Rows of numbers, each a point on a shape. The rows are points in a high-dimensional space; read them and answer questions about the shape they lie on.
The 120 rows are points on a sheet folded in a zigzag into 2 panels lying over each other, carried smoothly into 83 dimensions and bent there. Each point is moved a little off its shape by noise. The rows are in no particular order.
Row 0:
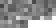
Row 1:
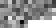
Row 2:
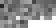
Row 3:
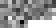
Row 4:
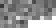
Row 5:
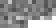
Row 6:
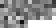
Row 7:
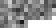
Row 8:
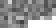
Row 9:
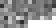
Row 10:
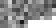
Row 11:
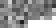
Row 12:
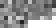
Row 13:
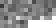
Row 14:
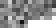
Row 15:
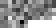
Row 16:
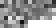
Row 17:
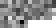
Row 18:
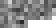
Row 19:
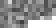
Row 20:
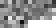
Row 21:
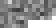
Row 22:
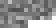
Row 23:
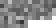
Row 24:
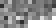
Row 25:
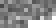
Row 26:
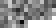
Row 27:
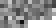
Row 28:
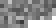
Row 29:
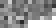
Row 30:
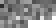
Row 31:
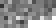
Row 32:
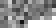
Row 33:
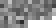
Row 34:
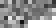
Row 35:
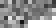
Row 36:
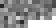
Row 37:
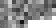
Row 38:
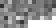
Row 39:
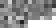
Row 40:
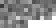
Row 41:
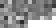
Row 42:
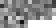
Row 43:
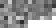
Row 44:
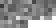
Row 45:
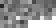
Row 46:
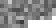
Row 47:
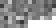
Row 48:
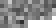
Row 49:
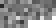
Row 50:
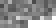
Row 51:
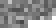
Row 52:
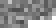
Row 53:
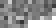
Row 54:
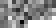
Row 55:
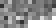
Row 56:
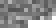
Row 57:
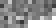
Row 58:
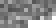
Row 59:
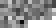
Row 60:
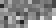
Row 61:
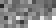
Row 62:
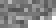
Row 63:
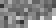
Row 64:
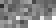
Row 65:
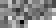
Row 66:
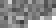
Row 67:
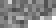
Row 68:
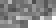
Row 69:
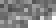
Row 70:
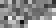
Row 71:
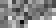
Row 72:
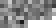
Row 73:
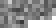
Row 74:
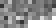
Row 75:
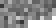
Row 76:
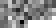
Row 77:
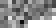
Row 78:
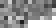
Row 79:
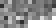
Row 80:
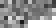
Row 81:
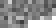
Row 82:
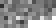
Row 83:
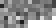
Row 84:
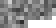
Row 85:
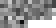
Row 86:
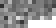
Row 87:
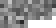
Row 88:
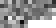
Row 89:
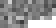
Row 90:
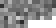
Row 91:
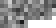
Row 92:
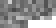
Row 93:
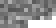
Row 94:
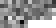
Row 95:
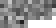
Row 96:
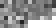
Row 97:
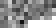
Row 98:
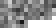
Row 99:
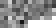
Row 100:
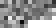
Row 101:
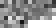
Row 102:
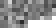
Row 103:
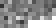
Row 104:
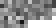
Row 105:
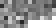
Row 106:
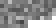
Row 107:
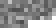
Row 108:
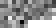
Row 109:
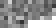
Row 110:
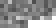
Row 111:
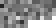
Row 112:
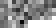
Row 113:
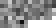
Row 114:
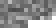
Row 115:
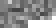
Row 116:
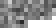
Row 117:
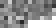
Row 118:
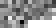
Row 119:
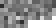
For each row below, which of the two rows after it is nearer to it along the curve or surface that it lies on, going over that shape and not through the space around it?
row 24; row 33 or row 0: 0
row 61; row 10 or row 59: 10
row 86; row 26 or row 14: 14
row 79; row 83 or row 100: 100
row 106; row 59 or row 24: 59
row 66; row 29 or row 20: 29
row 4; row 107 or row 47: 47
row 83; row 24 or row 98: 98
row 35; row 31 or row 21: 31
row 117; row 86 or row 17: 86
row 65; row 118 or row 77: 118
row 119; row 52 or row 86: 52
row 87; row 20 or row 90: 90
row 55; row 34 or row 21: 34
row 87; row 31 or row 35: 35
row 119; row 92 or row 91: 91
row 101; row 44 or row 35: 35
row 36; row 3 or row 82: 3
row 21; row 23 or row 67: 23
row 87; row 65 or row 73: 73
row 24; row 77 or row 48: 77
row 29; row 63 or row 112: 112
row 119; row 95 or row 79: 95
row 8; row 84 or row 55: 55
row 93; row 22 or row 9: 22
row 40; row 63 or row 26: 63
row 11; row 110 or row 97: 97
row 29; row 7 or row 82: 82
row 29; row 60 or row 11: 11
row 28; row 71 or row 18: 18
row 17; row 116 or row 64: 116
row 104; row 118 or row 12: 118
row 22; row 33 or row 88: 33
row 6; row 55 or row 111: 111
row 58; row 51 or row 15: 51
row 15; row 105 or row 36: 105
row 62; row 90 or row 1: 90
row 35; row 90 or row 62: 90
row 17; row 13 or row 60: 60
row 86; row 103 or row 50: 103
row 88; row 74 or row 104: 104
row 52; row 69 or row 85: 69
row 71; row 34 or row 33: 34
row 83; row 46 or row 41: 46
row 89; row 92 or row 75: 92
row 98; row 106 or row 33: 33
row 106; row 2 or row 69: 69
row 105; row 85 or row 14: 14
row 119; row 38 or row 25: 25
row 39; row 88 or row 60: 88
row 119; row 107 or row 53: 107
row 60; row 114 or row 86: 114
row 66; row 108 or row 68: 68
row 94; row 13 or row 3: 3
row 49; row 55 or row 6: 6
